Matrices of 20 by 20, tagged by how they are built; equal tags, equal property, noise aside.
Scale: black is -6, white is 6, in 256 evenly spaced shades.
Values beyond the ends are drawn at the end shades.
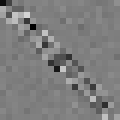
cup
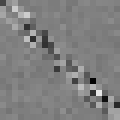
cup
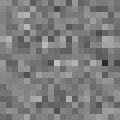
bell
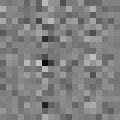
bell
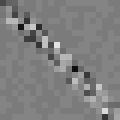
cup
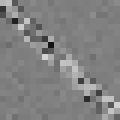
cup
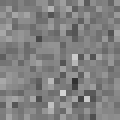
bell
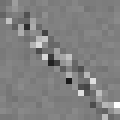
cup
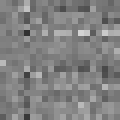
bell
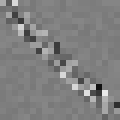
cup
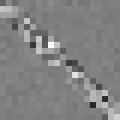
cup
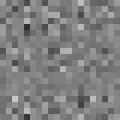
bell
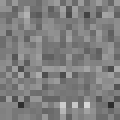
bell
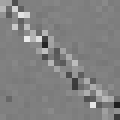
cup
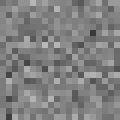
bell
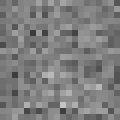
bell
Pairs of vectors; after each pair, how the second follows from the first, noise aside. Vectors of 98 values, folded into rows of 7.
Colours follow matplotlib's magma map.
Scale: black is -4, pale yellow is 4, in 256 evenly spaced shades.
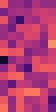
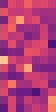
negated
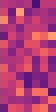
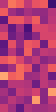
reversed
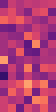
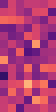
copied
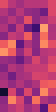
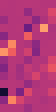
partly zeroed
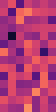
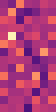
negated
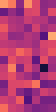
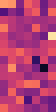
copied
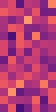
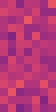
shrunk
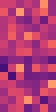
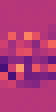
partly zeroed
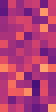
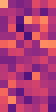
reversed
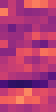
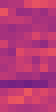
shrunk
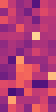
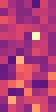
copied
